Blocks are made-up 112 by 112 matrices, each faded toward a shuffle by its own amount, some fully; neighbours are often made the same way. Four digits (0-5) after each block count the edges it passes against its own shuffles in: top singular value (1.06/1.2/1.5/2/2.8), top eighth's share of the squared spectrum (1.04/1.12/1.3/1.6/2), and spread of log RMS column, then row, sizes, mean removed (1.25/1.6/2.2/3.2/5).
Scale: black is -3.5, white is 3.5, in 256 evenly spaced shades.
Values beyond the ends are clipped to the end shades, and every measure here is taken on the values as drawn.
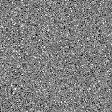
3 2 1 2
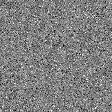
2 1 0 0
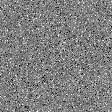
0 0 0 0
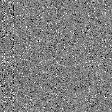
2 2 3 0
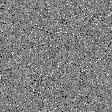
0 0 0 0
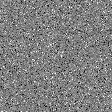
0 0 1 0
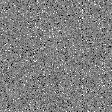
1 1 2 0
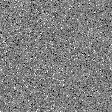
0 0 0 0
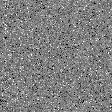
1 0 0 0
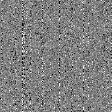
2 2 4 0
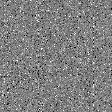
1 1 2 0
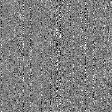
2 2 4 0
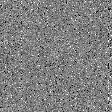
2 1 2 0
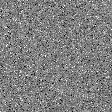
0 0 0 0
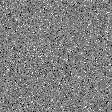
0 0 0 0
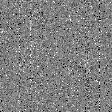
2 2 2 0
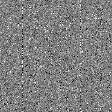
2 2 3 0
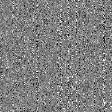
1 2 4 0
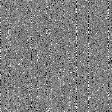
2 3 3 0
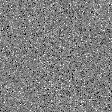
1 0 2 0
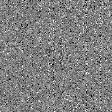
1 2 3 0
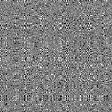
5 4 3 3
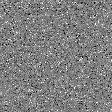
3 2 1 1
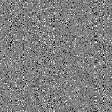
4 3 2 1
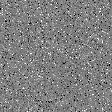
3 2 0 0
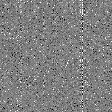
4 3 2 0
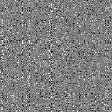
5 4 3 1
